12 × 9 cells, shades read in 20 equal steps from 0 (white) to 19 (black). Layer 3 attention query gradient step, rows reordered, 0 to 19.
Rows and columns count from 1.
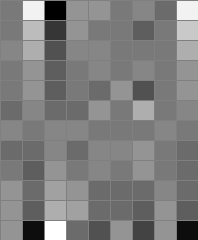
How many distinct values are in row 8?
4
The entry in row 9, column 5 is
9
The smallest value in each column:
8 1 0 7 8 8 6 8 1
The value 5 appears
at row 2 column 2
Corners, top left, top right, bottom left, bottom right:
10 1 8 18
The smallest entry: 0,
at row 12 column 3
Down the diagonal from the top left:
10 5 13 10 11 10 10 10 11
